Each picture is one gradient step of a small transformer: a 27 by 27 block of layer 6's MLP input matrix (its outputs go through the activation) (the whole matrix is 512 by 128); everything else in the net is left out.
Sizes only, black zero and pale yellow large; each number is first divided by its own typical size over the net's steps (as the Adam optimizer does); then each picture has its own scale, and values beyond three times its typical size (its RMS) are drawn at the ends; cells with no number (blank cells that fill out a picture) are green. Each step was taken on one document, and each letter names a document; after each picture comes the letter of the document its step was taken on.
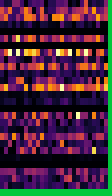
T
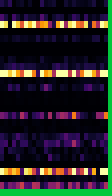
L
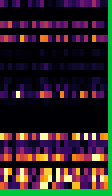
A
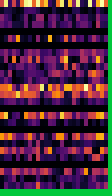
T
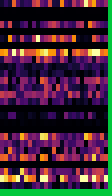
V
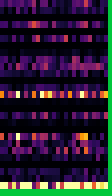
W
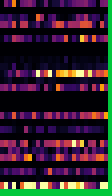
L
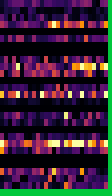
W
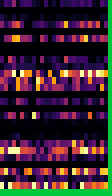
L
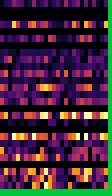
W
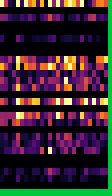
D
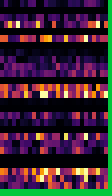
W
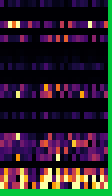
A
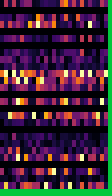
L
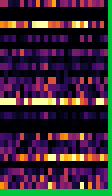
V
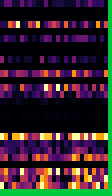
A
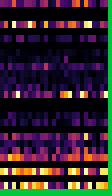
W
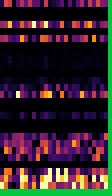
A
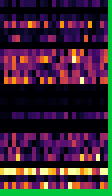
L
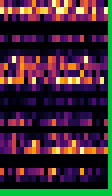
D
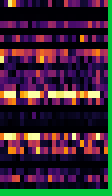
V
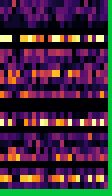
T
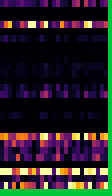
A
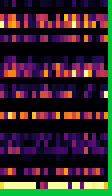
L
